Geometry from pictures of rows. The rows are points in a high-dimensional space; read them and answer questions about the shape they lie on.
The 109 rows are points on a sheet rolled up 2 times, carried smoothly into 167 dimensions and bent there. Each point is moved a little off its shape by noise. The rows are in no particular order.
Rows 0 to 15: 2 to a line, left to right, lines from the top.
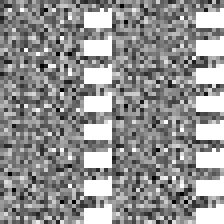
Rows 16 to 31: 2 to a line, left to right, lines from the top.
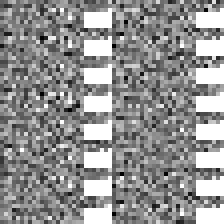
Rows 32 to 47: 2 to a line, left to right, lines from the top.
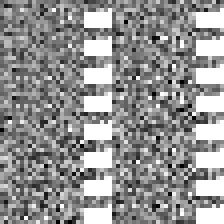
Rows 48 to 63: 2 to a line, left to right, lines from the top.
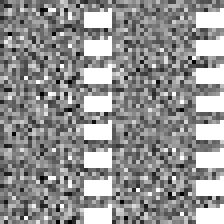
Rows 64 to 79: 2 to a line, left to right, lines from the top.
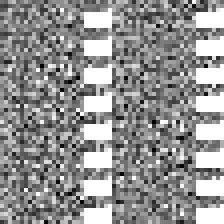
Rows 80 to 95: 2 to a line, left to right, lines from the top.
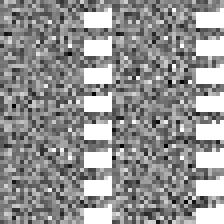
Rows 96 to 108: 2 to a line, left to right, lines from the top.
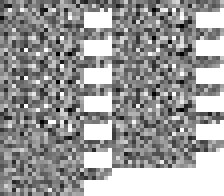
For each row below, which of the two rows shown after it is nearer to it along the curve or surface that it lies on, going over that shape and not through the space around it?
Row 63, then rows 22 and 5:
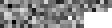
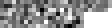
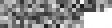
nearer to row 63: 22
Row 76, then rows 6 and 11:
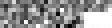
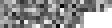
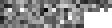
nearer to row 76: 6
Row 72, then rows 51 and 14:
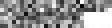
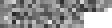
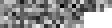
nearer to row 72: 14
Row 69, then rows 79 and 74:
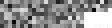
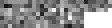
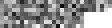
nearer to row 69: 79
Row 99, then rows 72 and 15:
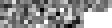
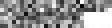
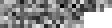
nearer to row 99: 15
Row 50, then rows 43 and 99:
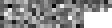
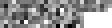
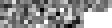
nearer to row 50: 99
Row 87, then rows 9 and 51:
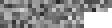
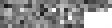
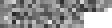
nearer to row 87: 9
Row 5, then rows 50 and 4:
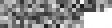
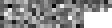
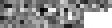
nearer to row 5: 4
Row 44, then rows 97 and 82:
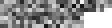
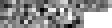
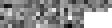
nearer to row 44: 97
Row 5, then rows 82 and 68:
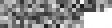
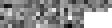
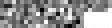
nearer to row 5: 68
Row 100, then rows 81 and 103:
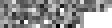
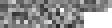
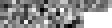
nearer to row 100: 103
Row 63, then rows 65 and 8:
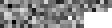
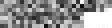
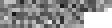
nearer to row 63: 8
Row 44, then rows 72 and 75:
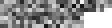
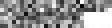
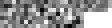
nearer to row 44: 72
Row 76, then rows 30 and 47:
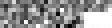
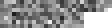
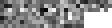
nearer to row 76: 47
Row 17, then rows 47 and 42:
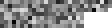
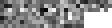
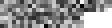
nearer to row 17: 47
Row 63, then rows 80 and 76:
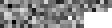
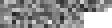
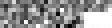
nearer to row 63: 80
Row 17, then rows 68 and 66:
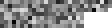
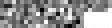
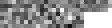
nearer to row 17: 66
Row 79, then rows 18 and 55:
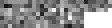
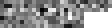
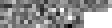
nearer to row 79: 55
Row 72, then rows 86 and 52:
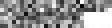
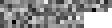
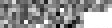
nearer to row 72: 52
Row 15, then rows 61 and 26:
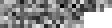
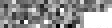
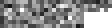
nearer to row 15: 61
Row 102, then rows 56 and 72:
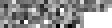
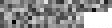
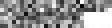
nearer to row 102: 72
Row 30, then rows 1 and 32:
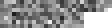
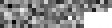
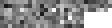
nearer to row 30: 1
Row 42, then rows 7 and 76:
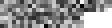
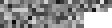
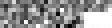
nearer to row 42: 76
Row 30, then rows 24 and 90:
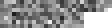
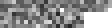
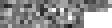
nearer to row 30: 24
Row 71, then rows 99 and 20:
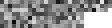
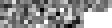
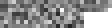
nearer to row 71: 20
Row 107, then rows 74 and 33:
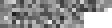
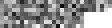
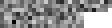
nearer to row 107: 33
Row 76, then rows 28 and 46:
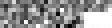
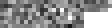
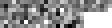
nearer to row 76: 46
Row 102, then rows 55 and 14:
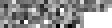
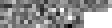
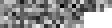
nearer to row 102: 14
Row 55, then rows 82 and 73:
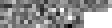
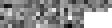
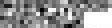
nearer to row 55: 82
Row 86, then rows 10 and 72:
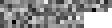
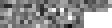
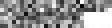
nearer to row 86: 10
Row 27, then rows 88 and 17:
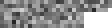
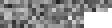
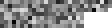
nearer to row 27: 88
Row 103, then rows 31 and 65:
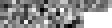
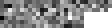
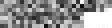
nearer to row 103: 31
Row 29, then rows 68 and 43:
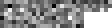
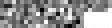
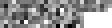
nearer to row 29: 68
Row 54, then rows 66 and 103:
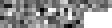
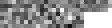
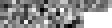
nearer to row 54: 103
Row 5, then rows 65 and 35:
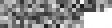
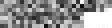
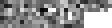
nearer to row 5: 65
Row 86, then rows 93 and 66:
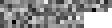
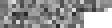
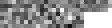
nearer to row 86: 93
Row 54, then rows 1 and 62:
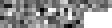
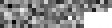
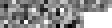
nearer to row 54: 62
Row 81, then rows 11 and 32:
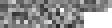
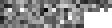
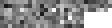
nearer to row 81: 32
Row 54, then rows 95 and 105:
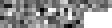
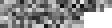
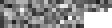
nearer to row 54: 105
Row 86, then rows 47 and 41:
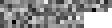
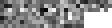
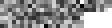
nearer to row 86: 47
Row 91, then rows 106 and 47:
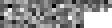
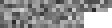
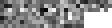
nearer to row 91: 47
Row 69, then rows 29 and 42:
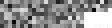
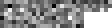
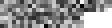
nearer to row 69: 29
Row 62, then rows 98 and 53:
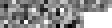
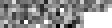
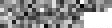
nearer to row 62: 98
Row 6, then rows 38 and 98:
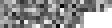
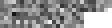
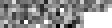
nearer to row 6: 98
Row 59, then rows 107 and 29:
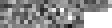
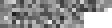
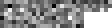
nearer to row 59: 107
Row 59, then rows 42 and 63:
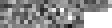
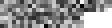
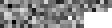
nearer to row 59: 63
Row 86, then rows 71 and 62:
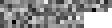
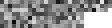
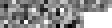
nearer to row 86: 71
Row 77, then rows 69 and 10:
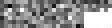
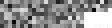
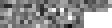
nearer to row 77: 69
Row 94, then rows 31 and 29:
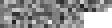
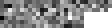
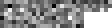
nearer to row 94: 29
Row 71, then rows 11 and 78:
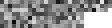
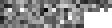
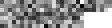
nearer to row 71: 11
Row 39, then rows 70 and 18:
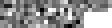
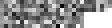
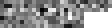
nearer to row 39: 18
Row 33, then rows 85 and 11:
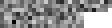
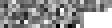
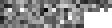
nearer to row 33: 11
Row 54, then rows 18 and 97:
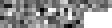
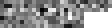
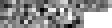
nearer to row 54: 18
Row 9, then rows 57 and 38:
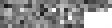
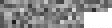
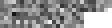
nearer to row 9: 57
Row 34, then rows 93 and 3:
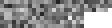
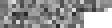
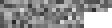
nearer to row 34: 3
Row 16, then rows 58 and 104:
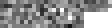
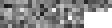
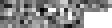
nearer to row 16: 58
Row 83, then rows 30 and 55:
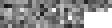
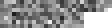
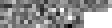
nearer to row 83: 55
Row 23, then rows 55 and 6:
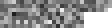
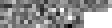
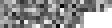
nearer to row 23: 55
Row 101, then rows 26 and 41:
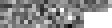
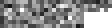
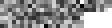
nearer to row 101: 26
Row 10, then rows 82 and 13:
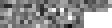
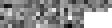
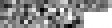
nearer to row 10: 82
